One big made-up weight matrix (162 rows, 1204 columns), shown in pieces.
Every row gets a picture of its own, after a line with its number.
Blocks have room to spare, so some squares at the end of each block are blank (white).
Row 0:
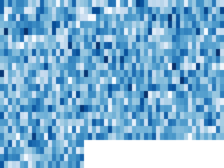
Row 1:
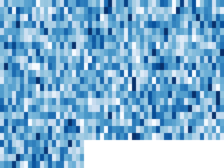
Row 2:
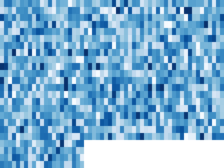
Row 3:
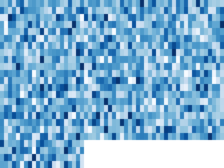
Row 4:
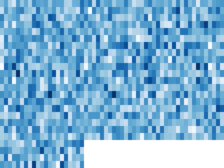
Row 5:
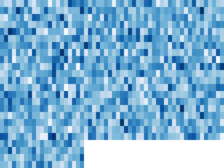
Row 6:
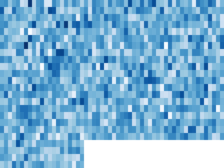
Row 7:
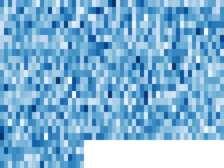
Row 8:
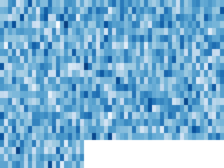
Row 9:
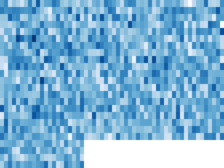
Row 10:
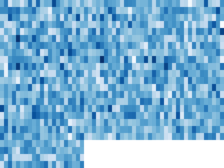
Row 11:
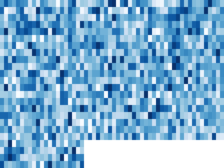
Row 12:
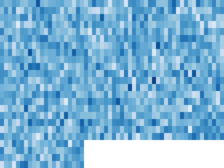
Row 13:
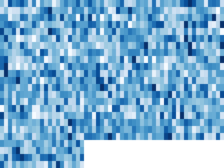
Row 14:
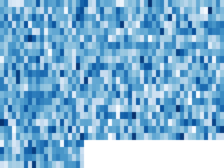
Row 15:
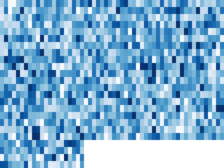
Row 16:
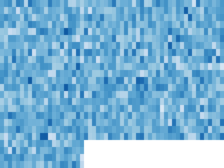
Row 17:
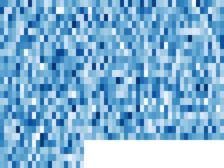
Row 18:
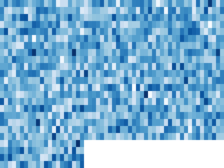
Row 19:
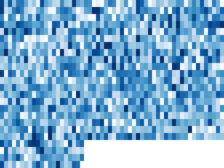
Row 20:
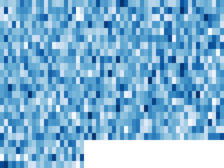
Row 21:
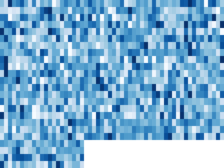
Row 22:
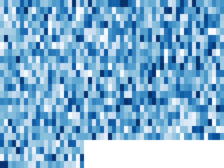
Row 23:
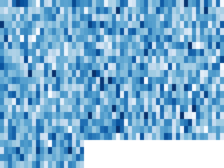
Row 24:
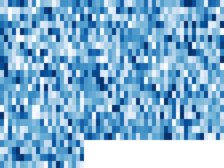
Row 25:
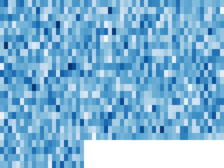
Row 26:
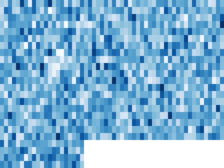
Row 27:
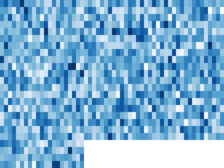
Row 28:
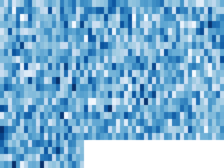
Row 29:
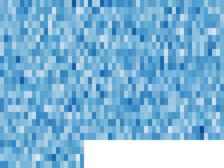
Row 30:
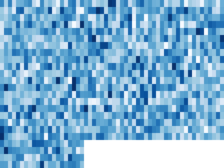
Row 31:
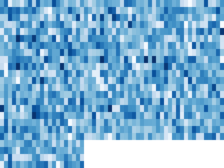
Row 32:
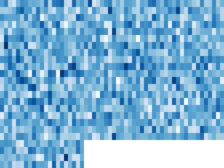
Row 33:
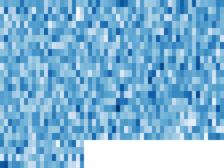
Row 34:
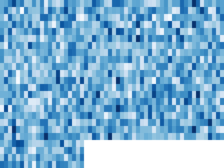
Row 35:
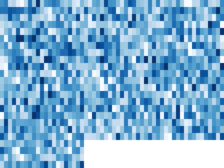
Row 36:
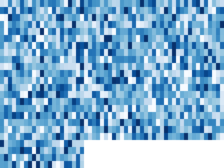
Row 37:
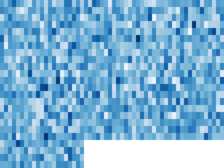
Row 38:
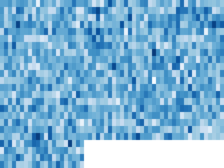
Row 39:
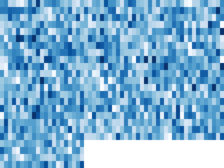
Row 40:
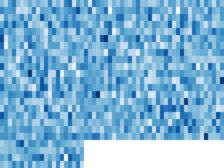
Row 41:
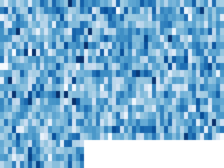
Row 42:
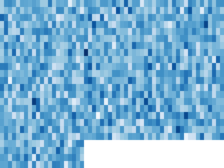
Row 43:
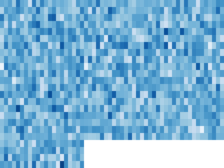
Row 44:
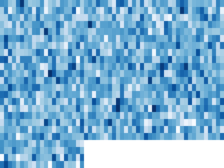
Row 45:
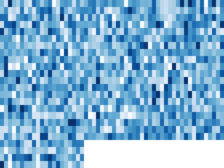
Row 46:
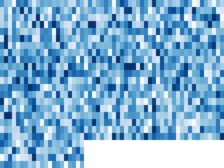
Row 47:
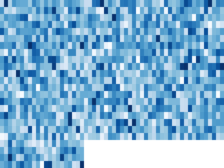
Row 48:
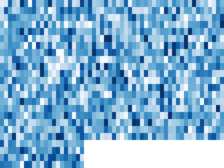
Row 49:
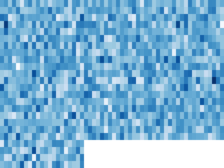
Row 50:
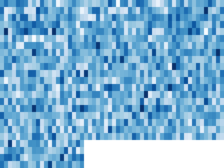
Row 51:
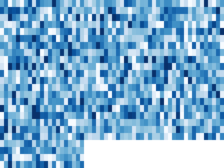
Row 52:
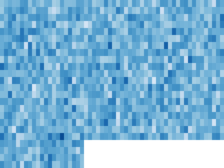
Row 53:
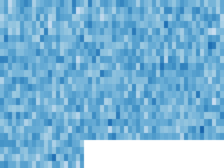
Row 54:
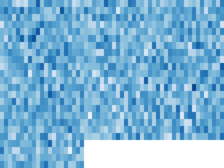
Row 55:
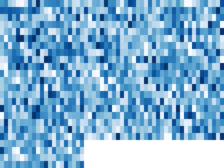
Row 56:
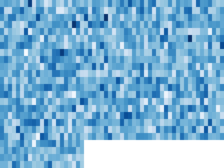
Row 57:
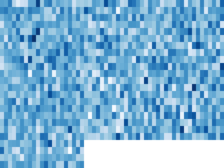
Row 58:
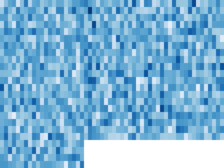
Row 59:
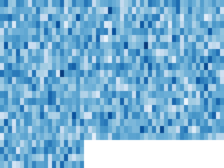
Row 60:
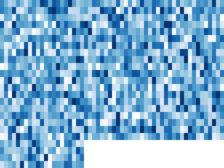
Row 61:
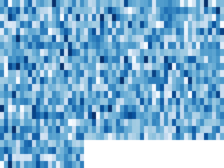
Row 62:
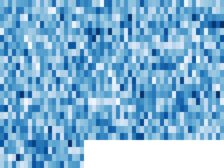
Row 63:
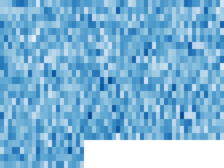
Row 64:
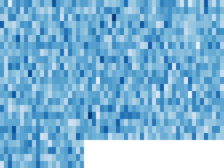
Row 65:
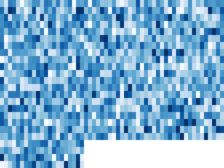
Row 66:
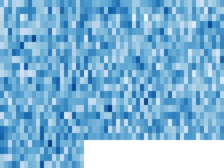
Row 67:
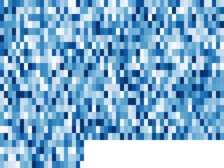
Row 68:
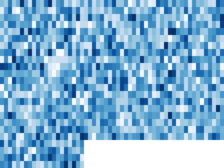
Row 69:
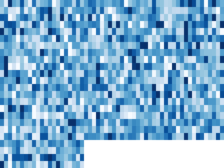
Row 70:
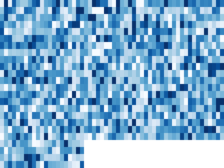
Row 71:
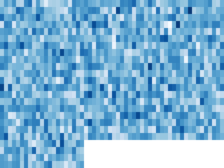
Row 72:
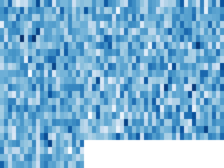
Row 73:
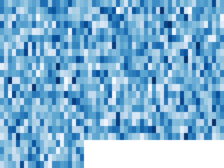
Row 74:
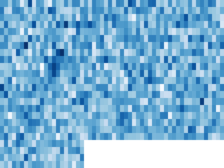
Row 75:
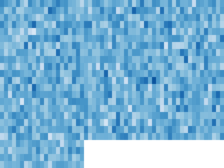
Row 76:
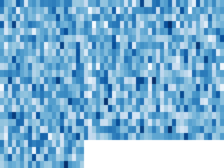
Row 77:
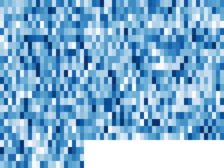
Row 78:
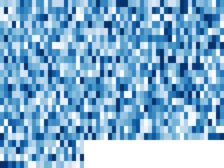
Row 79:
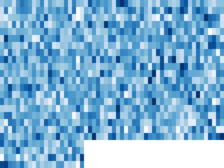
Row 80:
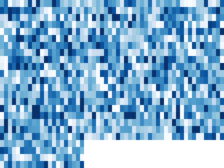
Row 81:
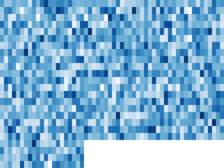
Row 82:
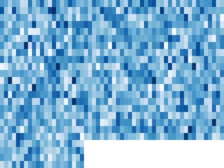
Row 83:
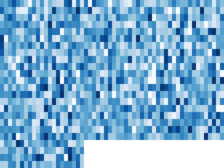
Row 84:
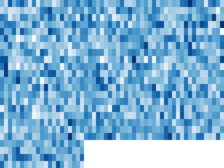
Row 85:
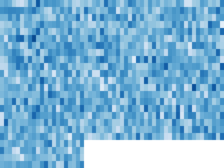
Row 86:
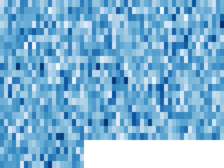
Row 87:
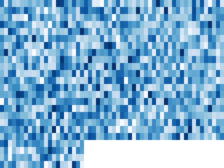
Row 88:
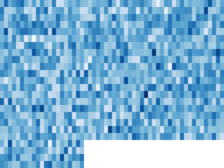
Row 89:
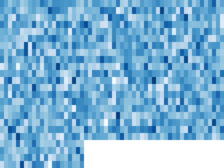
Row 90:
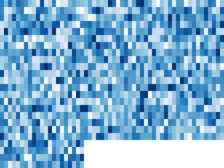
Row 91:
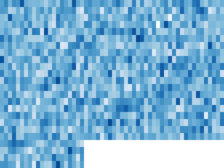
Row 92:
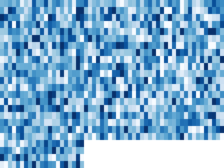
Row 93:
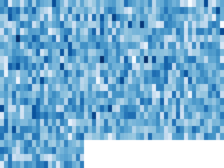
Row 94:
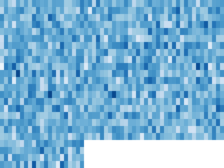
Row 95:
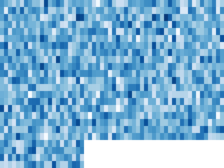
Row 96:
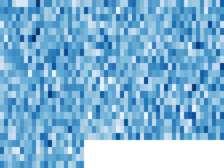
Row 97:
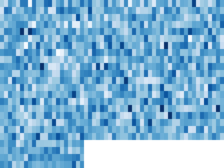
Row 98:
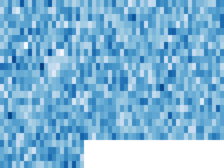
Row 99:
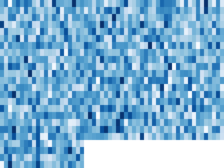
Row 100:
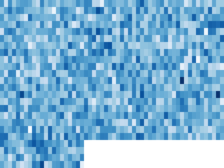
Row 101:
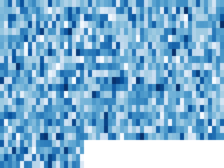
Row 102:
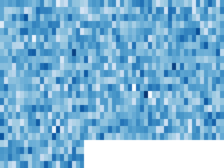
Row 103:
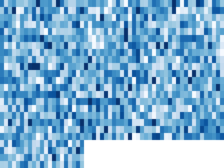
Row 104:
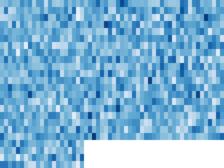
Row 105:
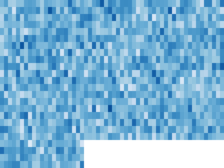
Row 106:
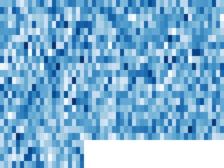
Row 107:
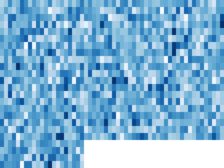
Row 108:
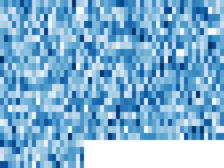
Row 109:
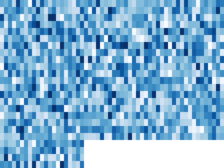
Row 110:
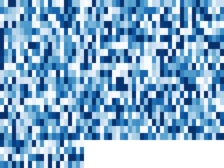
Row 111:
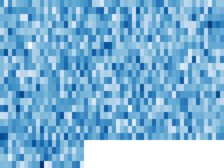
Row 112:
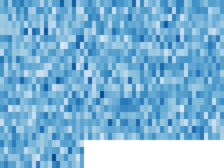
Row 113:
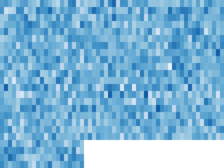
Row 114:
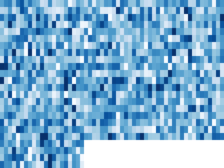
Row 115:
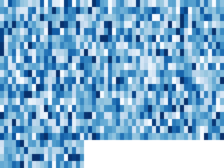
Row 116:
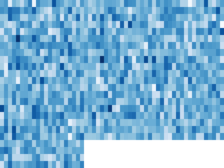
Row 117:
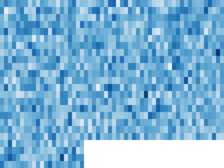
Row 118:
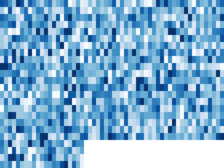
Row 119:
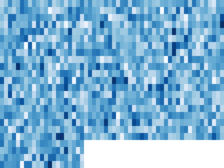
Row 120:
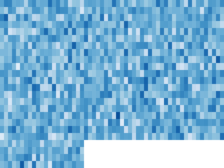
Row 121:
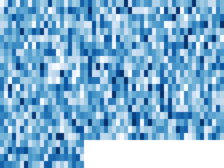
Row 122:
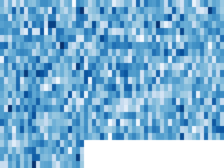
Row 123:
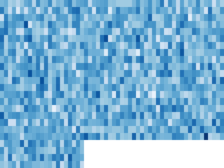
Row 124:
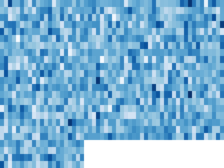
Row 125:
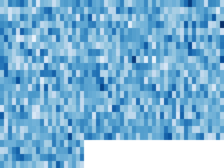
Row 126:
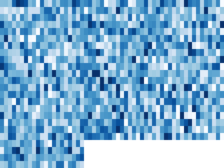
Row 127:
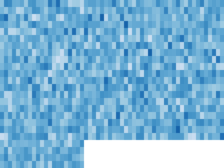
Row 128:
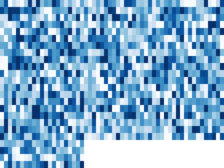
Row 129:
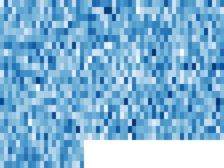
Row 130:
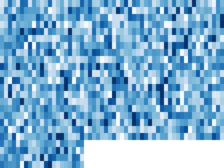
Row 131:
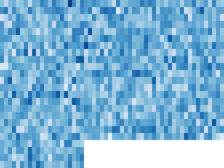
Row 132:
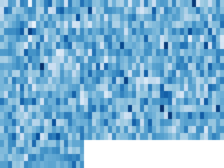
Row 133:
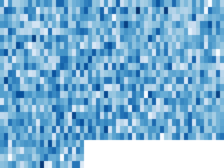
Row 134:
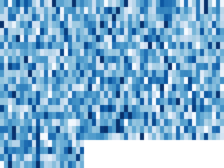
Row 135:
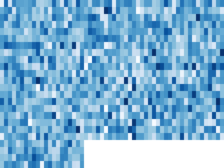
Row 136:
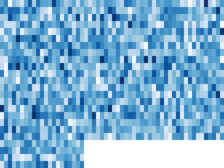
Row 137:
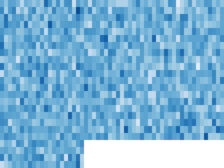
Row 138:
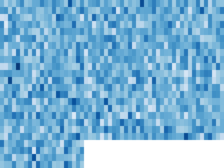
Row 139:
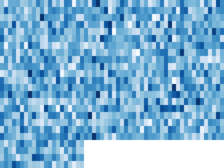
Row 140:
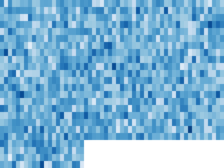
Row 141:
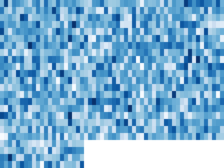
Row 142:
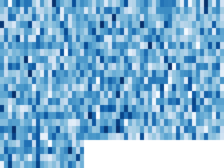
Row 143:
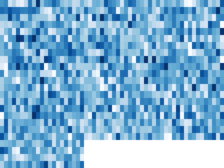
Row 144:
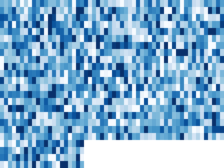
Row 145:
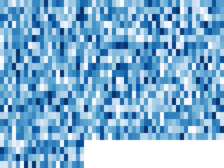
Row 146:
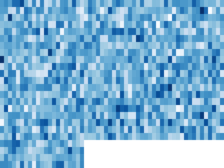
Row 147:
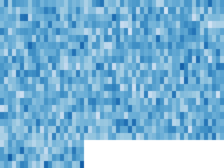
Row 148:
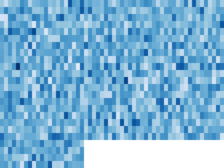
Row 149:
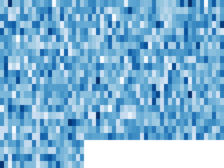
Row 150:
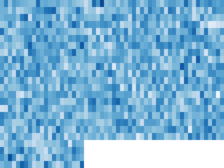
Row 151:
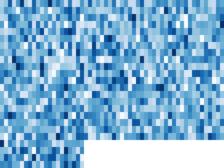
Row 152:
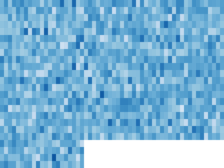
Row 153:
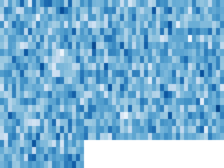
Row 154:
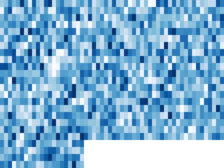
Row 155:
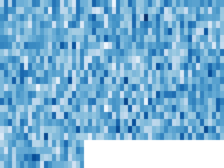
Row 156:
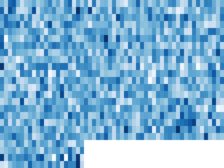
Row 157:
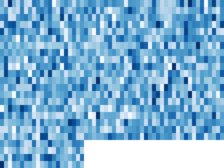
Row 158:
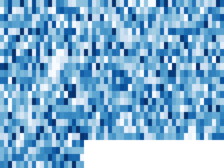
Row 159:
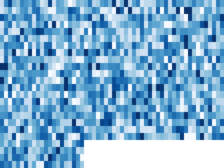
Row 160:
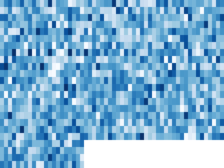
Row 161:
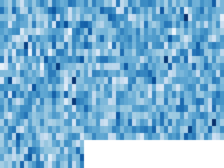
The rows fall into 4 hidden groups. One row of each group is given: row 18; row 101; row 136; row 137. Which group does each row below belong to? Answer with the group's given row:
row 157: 136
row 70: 18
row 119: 101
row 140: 18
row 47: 18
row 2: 101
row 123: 137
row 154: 101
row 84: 136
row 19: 18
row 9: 136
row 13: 136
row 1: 18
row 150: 18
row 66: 18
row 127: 101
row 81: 101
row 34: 137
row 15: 137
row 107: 101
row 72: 136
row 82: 101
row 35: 136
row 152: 137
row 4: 137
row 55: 136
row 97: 101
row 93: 136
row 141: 18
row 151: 101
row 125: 136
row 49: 101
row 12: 18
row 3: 101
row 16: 101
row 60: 101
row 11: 18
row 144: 137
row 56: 101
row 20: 137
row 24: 136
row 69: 136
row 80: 136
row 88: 18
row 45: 136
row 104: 137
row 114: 101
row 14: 137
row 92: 137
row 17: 101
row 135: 18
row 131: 101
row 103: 18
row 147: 18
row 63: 136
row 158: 101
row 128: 136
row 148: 101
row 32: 137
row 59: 137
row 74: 101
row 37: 137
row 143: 136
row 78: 137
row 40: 137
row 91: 137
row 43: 137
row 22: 137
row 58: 101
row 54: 136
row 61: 136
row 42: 101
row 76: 101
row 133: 18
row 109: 137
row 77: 18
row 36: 101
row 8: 137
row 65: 137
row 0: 18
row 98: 101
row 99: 136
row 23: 136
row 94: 137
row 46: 137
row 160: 101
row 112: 137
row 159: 101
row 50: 18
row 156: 137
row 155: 18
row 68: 101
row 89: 101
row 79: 137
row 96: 136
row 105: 18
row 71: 101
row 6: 101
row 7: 18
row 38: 18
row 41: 101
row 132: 101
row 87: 18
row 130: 101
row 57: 136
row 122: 137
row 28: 18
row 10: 136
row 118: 101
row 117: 18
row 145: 137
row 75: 101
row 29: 137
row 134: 136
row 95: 137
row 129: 18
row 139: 137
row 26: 101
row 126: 136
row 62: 18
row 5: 101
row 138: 101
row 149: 136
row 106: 101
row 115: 137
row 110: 137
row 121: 101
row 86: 101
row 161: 101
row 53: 137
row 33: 137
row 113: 18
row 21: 136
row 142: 136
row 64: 136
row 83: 137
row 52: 101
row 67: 18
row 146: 137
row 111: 18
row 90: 18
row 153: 101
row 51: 136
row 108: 137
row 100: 18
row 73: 101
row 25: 137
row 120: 101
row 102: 18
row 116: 136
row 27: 137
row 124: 136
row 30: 18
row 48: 101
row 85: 136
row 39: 136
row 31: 136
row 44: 137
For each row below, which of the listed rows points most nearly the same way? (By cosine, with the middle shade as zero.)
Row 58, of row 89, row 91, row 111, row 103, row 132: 132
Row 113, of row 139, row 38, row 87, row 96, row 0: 0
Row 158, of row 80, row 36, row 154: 154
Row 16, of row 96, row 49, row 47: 96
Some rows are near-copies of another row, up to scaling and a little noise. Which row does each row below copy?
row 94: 4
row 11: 117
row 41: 131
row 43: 109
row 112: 152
